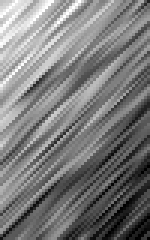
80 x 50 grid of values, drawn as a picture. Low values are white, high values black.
Odd rows or columns: none. Mirror symmetry: none. Histogram: bell-shaped. Slope: up to the bottom right. Grain: diagonal, up to the right. Ninth with the lowest average: top left.
